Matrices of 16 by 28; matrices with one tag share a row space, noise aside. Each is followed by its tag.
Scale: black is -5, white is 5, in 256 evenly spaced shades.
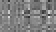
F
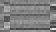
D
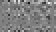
F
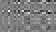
F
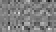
F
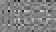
F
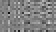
F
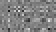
F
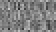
F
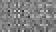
F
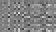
F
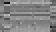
D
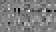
F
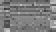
D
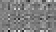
F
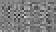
F
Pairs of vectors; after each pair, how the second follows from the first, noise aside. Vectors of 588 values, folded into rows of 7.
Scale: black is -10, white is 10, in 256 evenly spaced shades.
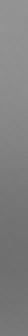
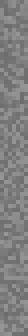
shuffled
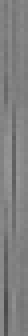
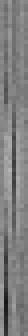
scaled up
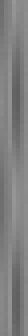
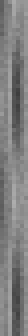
scaled up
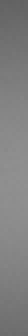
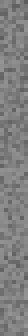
shuffled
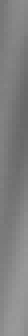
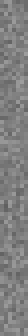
shuffled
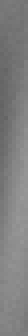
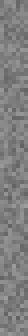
shuffled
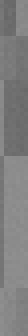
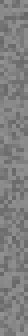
shuffled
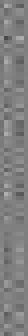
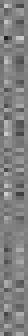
scaled up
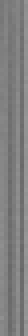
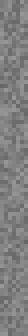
shuffled
